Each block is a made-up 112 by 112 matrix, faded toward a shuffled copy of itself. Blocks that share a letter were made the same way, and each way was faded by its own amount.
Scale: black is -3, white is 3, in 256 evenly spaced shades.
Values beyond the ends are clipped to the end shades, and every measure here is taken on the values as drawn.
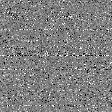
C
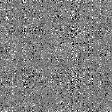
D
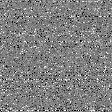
C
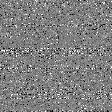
C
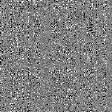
D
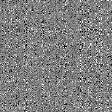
D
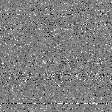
C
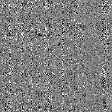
D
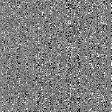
D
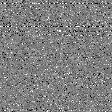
C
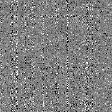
D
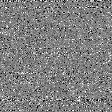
C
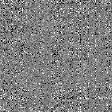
D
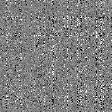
D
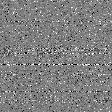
C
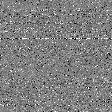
C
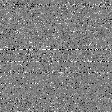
C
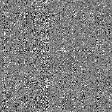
D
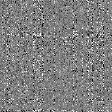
D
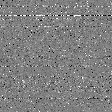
C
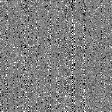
D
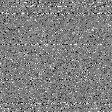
C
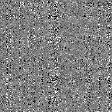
D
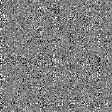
D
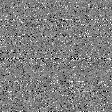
C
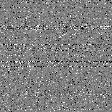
C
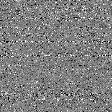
C
